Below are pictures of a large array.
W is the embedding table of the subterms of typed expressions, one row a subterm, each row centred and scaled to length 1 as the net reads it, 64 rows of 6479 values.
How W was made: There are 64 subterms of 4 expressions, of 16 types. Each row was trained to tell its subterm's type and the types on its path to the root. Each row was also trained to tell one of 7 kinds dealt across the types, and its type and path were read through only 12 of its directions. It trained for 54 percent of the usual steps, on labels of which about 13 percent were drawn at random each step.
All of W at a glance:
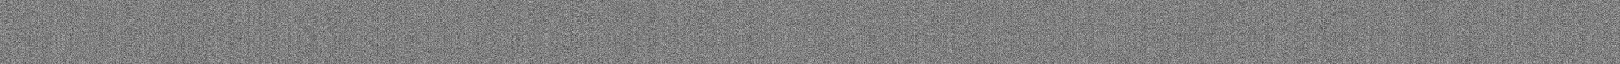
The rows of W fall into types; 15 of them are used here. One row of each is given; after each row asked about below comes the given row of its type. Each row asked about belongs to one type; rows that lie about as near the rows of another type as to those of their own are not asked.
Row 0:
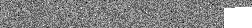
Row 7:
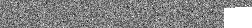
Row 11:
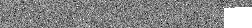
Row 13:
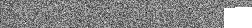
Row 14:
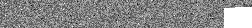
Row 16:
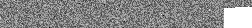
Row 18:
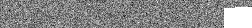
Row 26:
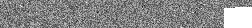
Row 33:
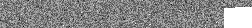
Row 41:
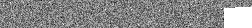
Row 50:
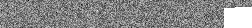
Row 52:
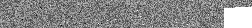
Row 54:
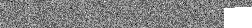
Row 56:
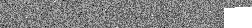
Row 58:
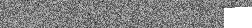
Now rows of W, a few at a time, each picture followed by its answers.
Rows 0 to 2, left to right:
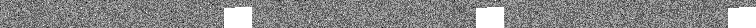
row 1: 16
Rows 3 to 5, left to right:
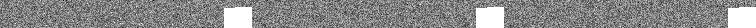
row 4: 54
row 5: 13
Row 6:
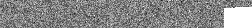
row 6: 16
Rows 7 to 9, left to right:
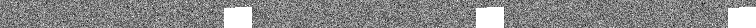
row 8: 58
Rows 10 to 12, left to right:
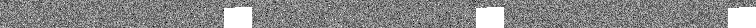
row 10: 54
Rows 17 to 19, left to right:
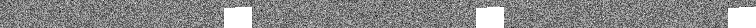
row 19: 16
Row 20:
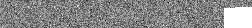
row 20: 16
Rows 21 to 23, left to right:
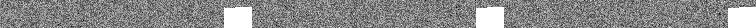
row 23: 7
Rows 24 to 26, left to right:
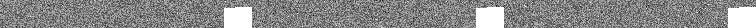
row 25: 14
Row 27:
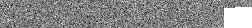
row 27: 13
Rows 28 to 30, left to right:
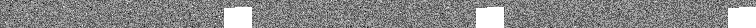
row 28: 18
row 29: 54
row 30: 0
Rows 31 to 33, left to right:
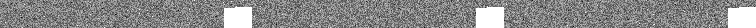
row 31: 26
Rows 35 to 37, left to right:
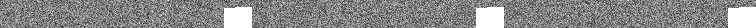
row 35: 52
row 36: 50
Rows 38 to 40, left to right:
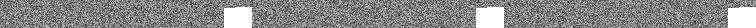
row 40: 13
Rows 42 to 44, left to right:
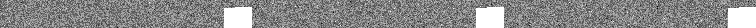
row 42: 58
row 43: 58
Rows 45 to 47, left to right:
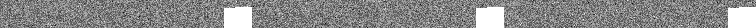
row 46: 0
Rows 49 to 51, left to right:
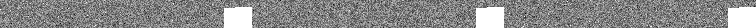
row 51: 26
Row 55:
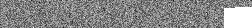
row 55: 0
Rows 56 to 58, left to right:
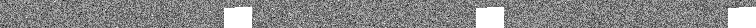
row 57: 7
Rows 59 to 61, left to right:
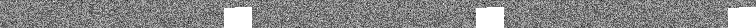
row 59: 50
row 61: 50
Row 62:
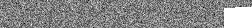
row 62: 50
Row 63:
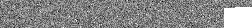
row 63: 13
